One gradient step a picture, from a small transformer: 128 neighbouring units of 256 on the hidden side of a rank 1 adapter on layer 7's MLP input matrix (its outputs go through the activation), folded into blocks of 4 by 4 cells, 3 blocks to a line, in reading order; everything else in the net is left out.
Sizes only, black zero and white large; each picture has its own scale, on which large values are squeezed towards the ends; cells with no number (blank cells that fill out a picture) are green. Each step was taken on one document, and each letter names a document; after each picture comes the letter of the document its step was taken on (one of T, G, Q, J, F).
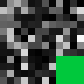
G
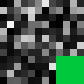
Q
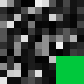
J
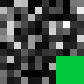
G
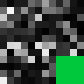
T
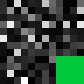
Q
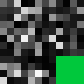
J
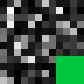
T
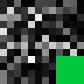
T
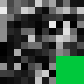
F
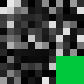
G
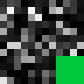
T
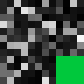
G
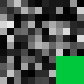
G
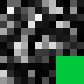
T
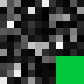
J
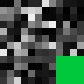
Q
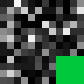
G
